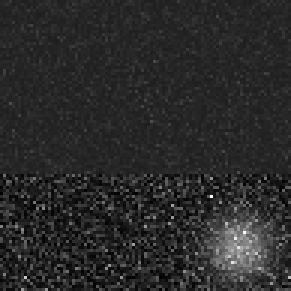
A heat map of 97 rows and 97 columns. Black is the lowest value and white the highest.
No row or column stands out. The top part is calmer, up to a seam about 60% of the way down. Most values sit low, with a long tail of high ones. A single bump stands in the bottom right.
